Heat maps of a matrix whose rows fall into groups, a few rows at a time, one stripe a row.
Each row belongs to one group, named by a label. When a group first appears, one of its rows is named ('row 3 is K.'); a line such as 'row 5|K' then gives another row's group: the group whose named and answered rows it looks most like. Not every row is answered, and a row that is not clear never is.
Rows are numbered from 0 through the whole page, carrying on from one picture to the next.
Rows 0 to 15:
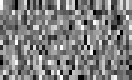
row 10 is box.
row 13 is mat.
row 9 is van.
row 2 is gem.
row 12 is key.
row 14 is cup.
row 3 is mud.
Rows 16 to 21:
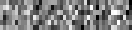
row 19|gem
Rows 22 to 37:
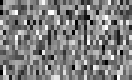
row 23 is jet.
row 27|jet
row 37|cup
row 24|key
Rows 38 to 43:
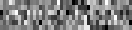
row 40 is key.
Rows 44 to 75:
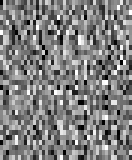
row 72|key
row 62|van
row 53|mat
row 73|jet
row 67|jet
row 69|mud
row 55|mat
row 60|jet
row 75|mud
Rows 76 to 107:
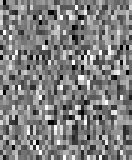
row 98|mud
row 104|van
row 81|van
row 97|gem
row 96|jet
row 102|van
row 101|van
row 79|mud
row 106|mat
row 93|mud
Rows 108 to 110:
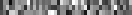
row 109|key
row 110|key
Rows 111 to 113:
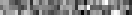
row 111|jet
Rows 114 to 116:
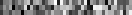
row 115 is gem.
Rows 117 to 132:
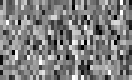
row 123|gem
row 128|key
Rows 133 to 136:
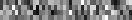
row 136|jet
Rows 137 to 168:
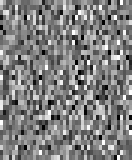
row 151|mud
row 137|mat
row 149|jet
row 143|gem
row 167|mat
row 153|mud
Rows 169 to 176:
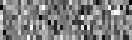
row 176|van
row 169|box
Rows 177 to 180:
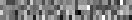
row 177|mat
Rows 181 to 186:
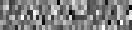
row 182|cup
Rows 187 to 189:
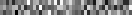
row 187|van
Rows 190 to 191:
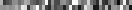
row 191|box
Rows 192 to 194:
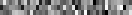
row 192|box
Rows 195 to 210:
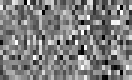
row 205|mud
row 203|key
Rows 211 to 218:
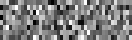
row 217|jet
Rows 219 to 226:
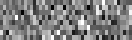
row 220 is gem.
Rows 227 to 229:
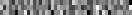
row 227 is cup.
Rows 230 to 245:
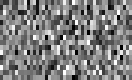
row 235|van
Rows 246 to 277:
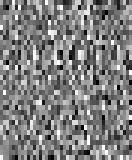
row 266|mat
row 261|box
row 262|box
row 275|cup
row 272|van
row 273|cup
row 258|van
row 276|jet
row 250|box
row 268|jet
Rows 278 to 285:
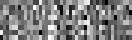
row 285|key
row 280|cup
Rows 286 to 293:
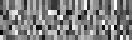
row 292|key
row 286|key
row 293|mat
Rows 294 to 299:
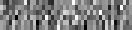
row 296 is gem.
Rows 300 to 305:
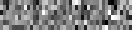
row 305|jet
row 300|gem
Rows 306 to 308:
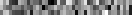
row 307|mat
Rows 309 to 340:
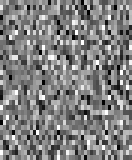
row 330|mat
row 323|mat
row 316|van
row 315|key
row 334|van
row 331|jet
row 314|cup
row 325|mat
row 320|key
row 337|gem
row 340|van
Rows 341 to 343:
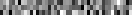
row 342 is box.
